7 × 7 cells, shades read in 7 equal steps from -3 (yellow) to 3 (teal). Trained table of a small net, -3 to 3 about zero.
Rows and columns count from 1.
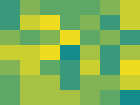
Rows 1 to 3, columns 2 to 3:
0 1 / -2 -3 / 1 0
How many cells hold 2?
8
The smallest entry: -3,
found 4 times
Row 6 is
1 -1 -1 2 0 0 -2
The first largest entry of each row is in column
1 1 7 4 4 4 7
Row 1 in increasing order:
-2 0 0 1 1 1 2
